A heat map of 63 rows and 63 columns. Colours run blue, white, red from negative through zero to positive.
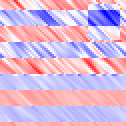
Odd patch: lower, in the top right. Seam: horizontal, 60% of the way down, the bottom part calmer. Slope: none. Stripes: horizontal, repeating 4 times. Ninth with the lowest average: top right. Average level on the scale: 50%.
